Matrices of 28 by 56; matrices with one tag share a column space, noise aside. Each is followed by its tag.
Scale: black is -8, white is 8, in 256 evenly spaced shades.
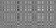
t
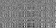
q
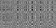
t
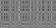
t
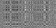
t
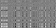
q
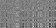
q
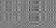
t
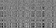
q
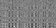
q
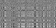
q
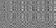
t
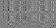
t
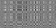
t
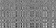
q
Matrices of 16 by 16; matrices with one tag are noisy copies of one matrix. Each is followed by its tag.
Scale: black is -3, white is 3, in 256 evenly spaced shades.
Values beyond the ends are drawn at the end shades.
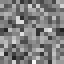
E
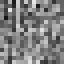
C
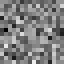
E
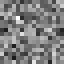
E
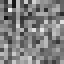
C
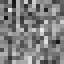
C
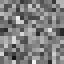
E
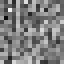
C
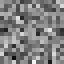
E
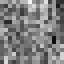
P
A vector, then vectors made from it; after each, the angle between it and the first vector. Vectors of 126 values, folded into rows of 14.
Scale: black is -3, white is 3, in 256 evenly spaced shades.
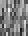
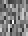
orthogonal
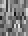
partly aligned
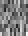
partly opposed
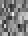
orthogonal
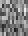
orthogonal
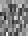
orthogonal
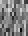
nearly parallel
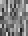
nearly parallel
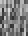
nearly parallel
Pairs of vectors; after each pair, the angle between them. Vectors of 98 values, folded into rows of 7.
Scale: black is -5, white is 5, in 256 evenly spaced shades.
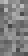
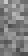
nearly parallel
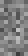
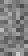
nearly opposite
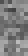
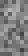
orthogonal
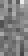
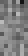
nearly opposite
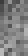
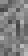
orthogonal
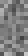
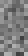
nearly parallel
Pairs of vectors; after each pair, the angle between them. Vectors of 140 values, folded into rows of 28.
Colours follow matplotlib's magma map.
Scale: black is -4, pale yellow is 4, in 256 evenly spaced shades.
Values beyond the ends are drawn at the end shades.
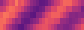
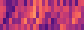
partly opposed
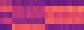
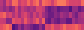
nearly opposite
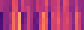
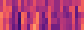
nearly opposite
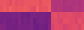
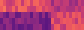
nearly parallel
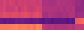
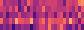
partly opposed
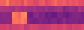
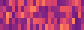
orthogonal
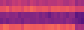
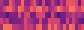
partly aligned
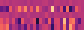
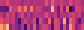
nearly parallel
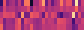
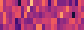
partly opposed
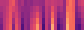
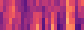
nearly parallel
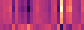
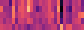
nearly opposite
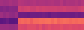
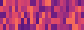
orthogonal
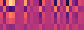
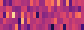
orthogonal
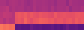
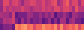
nearly opposite
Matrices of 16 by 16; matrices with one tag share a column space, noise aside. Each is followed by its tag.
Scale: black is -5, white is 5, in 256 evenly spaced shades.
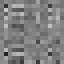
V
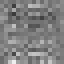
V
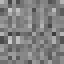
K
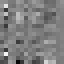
V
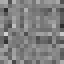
K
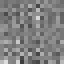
V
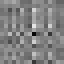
K
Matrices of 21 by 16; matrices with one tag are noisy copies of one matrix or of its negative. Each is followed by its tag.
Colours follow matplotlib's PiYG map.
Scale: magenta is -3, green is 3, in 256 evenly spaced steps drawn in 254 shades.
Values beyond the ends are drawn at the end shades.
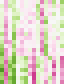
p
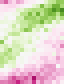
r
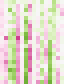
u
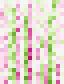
u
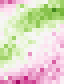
r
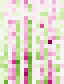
u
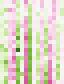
u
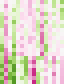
p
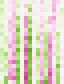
u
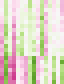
p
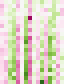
u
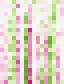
u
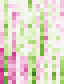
p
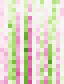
u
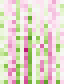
u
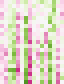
u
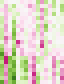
p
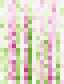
u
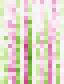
u
